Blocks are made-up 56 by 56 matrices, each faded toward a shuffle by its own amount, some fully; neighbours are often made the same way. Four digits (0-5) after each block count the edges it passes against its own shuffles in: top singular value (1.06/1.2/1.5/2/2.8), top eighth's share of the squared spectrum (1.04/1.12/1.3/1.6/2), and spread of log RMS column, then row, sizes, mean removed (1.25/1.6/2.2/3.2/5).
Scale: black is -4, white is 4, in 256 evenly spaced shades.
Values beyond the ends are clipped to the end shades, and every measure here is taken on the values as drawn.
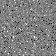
0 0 0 0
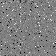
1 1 0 0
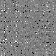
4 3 1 1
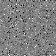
3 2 1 0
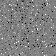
1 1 0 0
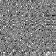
4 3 1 2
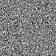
3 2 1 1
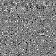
3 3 1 1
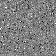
2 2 0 0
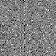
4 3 1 1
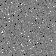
0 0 0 0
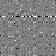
4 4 1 2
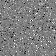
0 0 0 0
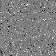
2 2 1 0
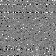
3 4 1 2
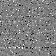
3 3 0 1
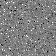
0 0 0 0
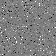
0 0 0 0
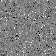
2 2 0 0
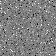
0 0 0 0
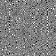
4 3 2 1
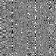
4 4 3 1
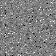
2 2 1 0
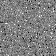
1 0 0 0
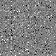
3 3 1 0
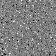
1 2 0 0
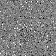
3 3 1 1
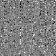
3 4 2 1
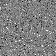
1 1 0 0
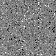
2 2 1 0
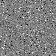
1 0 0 0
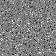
1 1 0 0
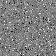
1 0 0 0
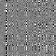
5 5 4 2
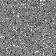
1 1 0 0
